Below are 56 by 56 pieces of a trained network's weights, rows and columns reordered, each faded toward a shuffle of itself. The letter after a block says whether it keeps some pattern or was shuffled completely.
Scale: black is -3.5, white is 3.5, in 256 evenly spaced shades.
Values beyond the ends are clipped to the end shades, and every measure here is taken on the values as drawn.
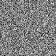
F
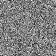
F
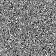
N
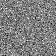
N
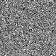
F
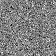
N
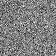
N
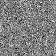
N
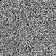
F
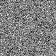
F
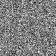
N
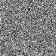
F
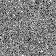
N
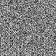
F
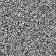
F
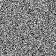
N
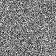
N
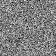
N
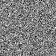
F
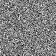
N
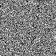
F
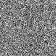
F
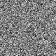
F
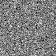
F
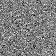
N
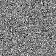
N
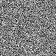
N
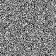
F
